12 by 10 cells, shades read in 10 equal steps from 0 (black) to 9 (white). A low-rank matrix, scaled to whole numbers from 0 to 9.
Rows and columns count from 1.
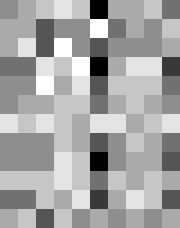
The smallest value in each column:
4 4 3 5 5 0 4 5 5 2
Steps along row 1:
up up up down down up same up down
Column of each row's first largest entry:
4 6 4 5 3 4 1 4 4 4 5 2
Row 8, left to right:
5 5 5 7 6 3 5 7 6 4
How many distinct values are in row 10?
4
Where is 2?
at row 4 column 10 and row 11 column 6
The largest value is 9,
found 4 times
